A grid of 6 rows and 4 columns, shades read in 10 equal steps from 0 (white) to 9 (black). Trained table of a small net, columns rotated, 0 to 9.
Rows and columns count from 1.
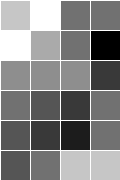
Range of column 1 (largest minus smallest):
6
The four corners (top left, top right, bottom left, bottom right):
2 5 6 2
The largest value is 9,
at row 2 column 4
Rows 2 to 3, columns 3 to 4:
5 9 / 4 7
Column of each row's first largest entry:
3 4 4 3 3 1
